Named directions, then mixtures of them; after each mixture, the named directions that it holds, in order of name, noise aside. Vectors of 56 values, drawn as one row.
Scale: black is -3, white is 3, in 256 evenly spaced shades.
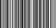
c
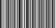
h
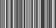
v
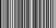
c, h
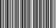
c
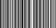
c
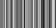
v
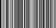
c, h, v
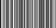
c, h, v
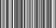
c, v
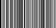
c, h, v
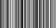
c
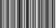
h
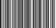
c, h, v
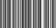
c, v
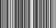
c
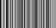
c, h, v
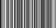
c, h, v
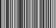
c, h, v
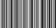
c, h, v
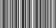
c, h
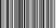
c, h, v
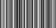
h, v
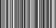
c, v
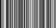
c, h, v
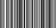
h, v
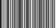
c, h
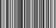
c, h, v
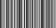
h, v
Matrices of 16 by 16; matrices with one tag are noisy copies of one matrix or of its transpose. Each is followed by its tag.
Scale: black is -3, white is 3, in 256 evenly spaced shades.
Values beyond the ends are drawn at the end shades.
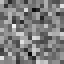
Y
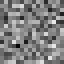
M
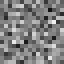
M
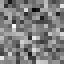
Y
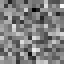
Y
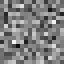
M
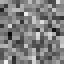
Y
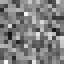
Y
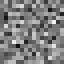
M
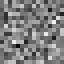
M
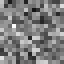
Y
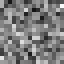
Y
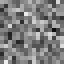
Y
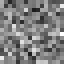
Y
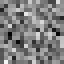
Y
